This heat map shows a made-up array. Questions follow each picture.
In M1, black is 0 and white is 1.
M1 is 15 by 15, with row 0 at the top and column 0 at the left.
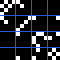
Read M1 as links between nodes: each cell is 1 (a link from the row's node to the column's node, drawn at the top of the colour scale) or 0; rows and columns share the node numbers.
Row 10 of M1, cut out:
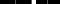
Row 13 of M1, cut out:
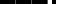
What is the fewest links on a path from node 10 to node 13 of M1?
3
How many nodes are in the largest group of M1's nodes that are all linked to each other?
3
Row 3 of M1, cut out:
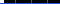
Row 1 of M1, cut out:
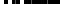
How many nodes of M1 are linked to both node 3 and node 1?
1
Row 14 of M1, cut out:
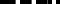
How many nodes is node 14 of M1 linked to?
3
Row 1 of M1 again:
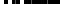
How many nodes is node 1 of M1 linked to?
3
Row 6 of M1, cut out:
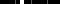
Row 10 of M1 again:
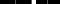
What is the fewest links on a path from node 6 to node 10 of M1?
6
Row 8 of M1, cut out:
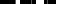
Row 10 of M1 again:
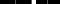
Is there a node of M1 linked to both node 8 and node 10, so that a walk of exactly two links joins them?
no
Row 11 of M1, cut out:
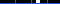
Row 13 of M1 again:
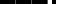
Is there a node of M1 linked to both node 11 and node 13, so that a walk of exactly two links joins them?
no
